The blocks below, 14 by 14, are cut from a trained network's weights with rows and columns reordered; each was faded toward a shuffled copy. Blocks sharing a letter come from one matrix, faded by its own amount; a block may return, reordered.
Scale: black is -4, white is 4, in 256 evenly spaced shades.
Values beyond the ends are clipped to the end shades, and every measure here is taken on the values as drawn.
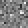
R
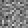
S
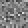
S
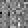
S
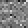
R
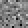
R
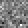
R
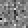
R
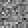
R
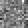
S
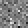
R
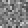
S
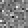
R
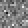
R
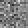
S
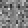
R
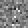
R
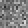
R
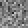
R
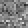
R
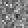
S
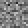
S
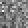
S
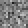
S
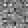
R
